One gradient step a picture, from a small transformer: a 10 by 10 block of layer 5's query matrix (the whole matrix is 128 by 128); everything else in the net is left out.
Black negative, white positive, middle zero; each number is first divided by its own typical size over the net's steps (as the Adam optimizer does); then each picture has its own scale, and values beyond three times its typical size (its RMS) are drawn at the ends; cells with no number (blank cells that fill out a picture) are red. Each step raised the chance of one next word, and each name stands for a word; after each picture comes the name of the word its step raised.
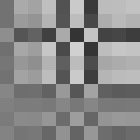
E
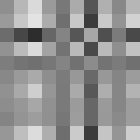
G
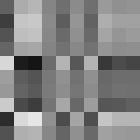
G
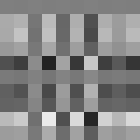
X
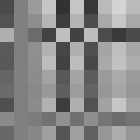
G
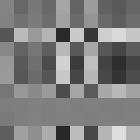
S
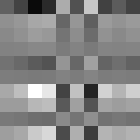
S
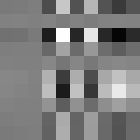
E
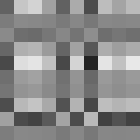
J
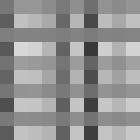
G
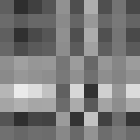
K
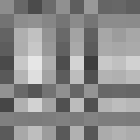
J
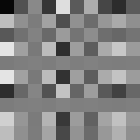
E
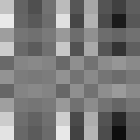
K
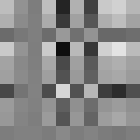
J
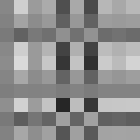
J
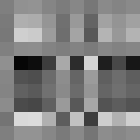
X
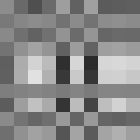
K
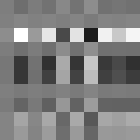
S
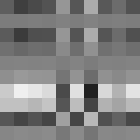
K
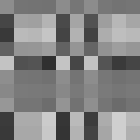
X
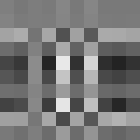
X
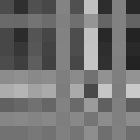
K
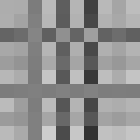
G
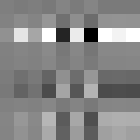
S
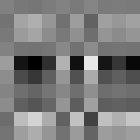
X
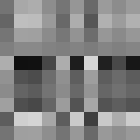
X
